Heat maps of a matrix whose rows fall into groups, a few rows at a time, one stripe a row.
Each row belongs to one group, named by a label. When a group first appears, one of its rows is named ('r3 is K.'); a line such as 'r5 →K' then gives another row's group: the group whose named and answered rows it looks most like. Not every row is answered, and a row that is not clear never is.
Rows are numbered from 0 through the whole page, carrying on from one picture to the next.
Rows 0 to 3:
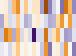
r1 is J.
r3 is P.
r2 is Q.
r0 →P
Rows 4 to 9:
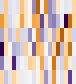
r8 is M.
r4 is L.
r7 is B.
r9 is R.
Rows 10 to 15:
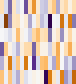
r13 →B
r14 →Q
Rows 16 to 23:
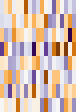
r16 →Q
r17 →P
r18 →R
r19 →B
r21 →Q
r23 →P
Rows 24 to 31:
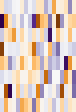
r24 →R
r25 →B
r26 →J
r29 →P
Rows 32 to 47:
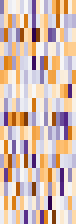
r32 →B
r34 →L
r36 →Q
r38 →R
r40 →R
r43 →Q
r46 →J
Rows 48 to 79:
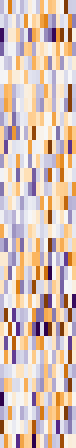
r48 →M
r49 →P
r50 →J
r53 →Q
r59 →J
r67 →L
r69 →P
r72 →R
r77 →M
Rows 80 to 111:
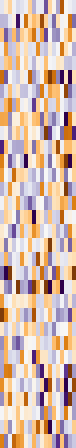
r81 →P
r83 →J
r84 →Q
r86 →M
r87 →Q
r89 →P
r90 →B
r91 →R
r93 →M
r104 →B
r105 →L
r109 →P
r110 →L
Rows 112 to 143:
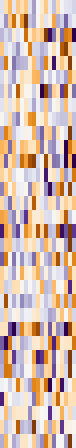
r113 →R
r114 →P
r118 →P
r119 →P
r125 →J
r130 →B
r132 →R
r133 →B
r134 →J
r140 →B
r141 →J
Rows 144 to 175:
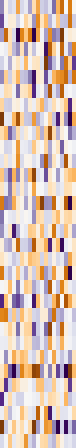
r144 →J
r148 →P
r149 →B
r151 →R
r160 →M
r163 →R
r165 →B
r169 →R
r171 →R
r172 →M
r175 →Q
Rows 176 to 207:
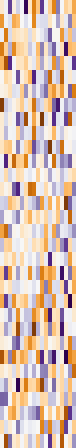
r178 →J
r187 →R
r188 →L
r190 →M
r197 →R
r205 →M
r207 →J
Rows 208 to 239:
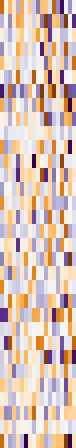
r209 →P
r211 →P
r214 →M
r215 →R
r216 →P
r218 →R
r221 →J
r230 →J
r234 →M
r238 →Q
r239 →R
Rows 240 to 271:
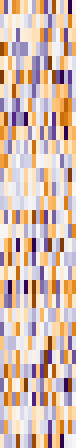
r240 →R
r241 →J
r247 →B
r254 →M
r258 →Q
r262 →Q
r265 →P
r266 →Q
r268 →Q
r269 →J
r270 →J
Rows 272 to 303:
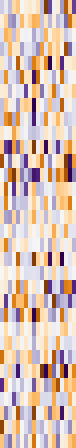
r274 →Q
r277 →L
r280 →Q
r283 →R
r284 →M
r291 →P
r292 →P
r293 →R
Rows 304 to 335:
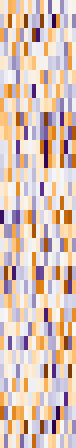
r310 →Q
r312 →P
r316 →Q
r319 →B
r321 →P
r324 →R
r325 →Q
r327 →J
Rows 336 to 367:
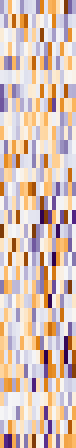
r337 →R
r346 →R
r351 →P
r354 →Q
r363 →Q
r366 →J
